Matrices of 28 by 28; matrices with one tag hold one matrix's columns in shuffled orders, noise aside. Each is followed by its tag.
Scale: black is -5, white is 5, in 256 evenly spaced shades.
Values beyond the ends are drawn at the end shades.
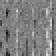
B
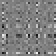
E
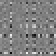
E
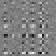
E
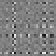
E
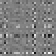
E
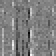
B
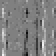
B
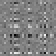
E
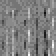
B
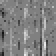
B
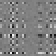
E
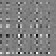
E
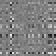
E
